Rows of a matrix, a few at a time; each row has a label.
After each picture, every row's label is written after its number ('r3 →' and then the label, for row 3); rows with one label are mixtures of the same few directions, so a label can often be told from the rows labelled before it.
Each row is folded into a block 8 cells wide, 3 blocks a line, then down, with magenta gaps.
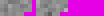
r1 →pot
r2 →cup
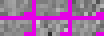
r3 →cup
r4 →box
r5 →cup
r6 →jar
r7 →cup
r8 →cup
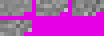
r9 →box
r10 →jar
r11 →cup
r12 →jar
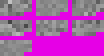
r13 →pot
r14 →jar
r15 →cup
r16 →pot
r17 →box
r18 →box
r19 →jar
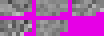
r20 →pot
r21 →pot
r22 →jar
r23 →cup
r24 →box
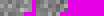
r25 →box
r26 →cup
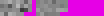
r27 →box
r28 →box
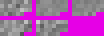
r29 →box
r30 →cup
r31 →cup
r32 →cup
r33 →jar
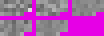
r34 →jar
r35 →pot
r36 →cup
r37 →cup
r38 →cup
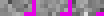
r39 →pot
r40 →cup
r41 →cup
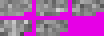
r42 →pot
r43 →box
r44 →pot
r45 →cup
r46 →pot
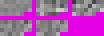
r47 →jar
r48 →box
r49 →jar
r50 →cup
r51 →cup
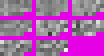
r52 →box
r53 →cup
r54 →cup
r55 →jar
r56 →cup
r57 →box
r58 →jar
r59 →jar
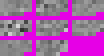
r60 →box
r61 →pot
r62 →jar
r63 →box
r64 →jar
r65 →jar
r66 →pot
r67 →cup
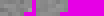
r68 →jar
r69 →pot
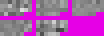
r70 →box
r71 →box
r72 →box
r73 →cup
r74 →box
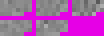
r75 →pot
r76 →cup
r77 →cup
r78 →pot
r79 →pot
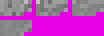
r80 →cup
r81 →jar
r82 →jar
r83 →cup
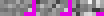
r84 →jar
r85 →jar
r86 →box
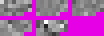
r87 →jar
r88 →cup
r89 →cup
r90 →pot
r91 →pot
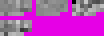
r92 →box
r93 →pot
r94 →jar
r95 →box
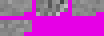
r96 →pot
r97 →cup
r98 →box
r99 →box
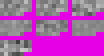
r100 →box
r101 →box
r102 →pot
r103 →cup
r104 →pot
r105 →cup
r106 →box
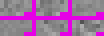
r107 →box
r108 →cup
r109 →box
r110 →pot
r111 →pot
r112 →pot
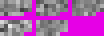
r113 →box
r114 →pot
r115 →cup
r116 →pot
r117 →cup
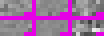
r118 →pot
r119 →cup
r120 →cup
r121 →jar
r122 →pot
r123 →box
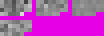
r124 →cup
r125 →pot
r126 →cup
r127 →pot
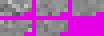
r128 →pot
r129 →cup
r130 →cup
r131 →jar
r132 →pot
